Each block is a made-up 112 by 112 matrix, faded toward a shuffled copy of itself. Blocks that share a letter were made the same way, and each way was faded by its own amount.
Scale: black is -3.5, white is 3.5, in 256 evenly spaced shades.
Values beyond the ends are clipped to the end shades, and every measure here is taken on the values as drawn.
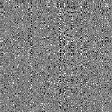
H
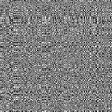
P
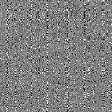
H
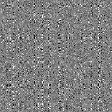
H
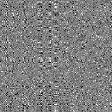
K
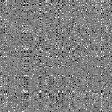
K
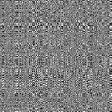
P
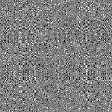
K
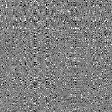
K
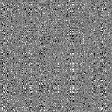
H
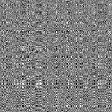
P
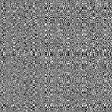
P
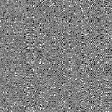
K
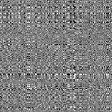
P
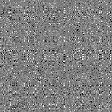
K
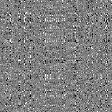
H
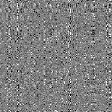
H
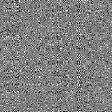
K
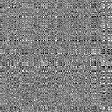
P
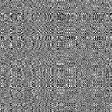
P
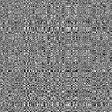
P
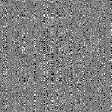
H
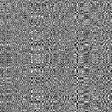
P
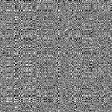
P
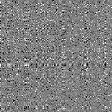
K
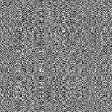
P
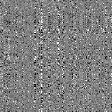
H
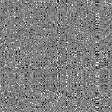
K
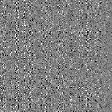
H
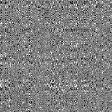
H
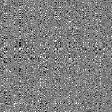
H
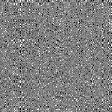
K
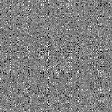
H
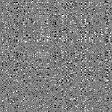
K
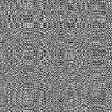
P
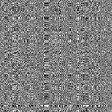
P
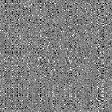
K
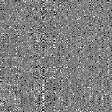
K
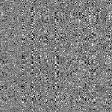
H
